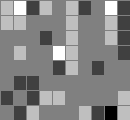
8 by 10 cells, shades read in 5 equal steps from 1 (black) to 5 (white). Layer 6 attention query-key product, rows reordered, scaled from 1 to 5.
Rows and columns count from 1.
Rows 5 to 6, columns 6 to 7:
4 3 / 3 3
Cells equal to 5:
3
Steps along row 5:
same same same down up down down up same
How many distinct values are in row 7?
3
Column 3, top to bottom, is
2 3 3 3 3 2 2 4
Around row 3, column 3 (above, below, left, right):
3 3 3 2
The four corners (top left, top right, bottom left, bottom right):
4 2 3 4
